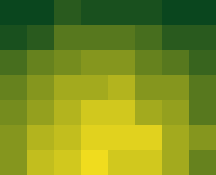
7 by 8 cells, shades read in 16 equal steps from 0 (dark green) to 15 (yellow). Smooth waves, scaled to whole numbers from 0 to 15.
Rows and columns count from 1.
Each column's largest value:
8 12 13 15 14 14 10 8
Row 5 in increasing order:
5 7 9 9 10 11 13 13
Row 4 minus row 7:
-2 -4 -3 -5 -2 -5 -2 -1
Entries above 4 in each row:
0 3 6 8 8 8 8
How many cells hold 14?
3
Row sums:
5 26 47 66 77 91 90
